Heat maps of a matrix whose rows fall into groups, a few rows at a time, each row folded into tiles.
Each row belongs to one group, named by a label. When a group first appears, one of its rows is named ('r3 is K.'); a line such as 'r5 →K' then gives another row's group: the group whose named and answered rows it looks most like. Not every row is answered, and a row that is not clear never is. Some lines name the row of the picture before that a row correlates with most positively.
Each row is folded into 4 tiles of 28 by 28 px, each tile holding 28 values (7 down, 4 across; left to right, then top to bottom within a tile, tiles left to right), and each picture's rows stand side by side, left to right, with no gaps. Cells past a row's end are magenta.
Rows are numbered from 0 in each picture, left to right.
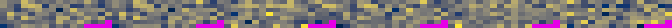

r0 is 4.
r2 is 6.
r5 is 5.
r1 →4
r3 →4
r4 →6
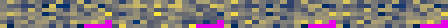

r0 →5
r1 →6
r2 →5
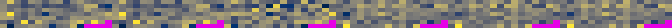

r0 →5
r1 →5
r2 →5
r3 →6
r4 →6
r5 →6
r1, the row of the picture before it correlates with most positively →2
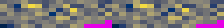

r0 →4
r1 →4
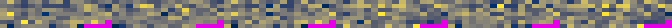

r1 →4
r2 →5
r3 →6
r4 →5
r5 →6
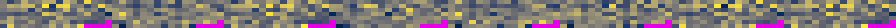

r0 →6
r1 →5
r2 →6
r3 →4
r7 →6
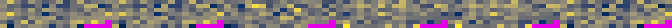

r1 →5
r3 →6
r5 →5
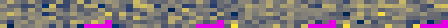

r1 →4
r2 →6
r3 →6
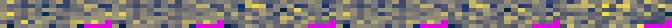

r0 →5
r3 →5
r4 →4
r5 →6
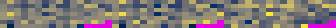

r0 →5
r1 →5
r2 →6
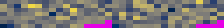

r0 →4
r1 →4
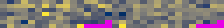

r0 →6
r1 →6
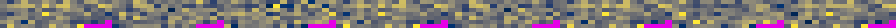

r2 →5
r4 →4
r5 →6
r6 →5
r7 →6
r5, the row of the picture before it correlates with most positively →0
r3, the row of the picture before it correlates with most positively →0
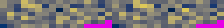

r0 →4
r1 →4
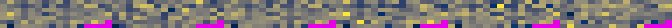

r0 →5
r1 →4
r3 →5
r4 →5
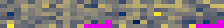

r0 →6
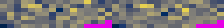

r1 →4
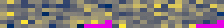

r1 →6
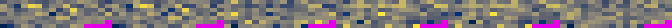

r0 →4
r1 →4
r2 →5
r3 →6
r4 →6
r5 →5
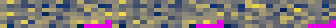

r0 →5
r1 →5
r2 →4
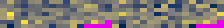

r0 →5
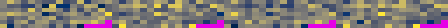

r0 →5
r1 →6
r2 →5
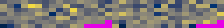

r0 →4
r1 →5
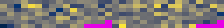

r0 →4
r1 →6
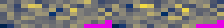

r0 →4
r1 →4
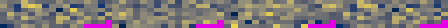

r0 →4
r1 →5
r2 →6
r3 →4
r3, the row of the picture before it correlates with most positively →0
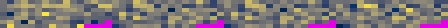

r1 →4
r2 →4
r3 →4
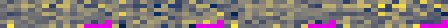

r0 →6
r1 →5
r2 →6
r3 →6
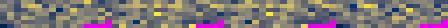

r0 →4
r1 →6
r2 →6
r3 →4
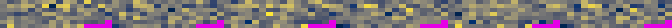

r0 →6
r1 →4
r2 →6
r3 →4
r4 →6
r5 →4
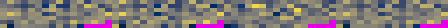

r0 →5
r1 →5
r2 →4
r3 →5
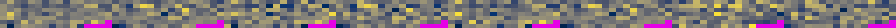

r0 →5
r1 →4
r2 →5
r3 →4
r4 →5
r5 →4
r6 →6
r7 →4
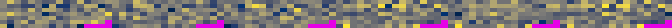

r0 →5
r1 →4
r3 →6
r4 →6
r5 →6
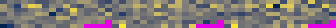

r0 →4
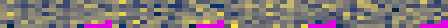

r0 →5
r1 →5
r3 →4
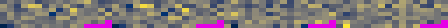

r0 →4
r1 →4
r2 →5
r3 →6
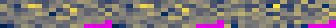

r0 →4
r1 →4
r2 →5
